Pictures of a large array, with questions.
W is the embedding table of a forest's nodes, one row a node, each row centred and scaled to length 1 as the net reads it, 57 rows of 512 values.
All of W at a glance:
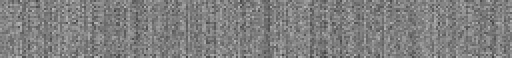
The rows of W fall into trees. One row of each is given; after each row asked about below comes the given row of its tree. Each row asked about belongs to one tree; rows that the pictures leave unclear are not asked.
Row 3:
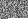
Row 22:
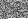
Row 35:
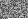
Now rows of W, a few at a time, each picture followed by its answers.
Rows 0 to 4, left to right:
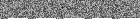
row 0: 3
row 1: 3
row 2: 22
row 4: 35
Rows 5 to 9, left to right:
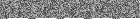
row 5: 22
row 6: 3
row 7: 3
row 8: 22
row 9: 35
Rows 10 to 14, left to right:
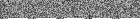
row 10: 35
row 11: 35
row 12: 3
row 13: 22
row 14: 22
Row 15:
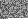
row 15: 35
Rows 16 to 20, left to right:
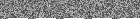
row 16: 35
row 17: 3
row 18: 35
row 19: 22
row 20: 3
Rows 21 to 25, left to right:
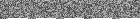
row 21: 35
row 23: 22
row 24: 35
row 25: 22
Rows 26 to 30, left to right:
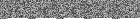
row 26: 3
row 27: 3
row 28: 3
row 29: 35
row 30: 35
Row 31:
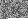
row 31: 22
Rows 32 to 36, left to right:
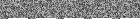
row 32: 22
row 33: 35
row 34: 22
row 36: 22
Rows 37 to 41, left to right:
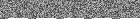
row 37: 3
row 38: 22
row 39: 3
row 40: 3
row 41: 22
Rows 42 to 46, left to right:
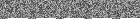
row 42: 3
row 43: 22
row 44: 3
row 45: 35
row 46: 22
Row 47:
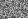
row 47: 35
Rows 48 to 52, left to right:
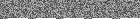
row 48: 35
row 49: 3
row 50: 3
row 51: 22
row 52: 22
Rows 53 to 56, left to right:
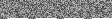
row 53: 3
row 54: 35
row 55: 35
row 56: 22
